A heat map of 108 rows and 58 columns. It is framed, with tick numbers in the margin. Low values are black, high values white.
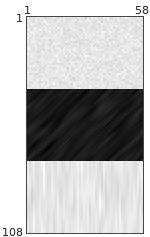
It is made of 3 by 1 panels. Panel 1,1: very high, fine-grained, faint in contrast. Panel 2,1: very low, slanting up to the right, faint in contrast. Panel 3,1: very high, streaked downward, faint in contrast.
